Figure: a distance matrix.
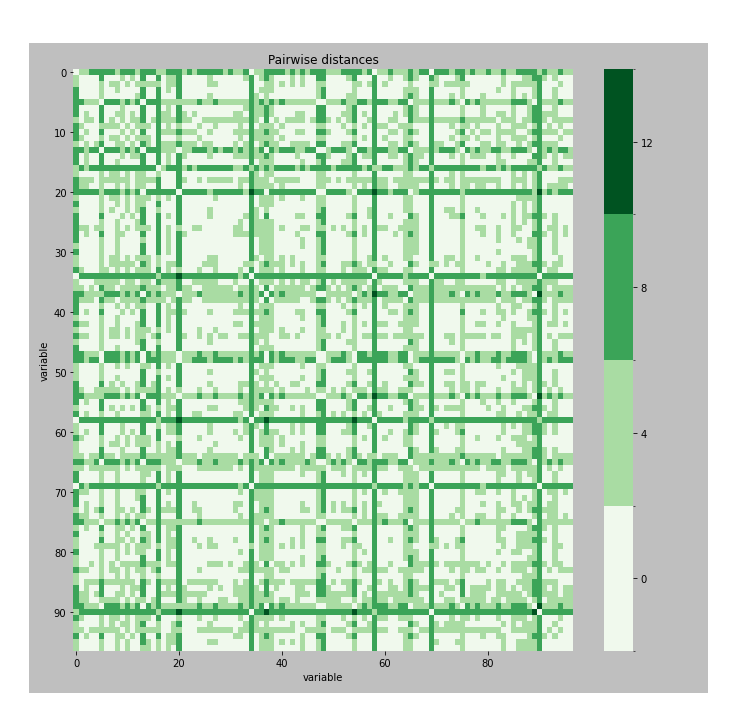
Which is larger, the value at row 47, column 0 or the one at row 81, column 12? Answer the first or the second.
the first
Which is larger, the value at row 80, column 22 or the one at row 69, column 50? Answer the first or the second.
the second
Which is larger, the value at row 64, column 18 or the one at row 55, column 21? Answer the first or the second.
the first
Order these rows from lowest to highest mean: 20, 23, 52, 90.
23, 52, 20, 90
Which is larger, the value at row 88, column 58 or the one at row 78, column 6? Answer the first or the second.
the first
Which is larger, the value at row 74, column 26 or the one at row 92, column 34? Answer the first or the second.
the second
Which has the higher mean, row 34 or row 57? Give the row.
34
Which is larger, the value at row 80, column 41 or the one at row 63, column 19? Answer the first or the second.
the second
